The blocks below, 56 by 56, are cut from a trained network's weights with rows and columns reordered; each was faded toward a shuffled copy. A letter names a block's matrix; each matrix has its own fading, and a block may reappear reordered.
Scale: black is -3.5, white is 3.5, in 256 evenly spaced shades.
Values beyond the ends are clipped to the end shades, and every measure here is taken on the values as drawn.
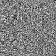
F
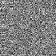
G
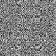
G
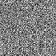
F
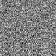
F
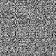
G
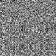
G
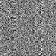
G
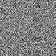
F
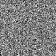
F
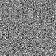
F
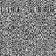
G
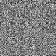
F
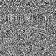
F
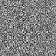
G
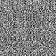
G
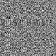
G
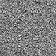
G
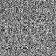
F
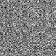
F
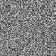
F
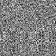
F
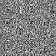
G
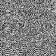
F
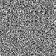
F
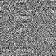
G
